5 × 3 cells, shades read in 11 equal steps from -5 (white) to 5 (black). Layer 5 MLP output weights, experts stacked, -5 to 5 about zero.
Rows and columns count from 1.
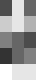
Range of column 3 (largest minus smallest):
6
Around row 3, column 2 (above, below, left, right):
-4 1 0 2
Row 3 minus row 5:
5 5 6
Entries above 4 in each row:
0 0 0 0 0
